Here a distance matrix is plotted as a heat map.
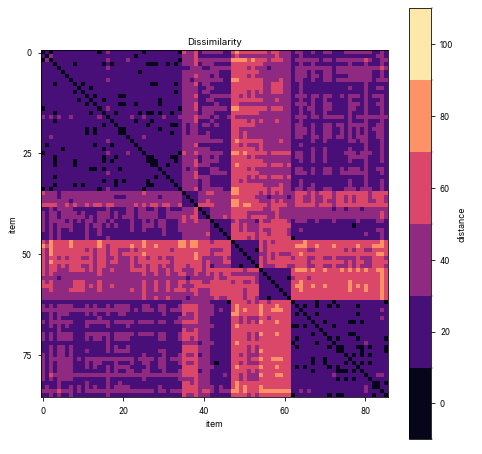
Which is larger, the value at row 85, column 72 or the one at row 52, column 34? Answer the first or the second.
the second
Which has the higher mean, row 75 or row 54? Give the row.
54
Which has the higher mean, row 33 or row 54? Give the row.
54
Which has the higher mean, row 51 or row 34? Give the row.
51
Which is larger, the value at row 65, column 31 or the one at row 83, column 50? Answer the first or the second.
the second
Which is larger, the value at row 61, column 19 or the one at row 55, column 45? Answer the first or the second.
the second
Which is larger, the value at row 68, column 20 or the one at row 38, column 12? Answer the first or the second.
the second
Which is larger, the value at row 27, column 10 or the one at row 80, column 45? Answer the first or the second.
the second
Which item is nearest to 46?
62
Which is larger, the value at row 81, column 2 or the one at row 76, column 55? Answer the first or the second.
the second
